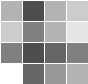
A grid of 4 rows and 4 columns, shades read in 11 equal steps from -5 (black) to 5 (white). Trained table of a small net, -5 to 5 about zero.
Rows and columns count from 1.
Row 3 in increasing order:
-2 -1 0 0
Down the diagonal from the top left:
2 0 -1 2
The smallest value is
-2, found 2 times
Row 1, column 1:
2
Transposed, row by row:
2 3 0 5 / -2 0 -2 -1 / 2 2 -1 1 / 3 4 0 2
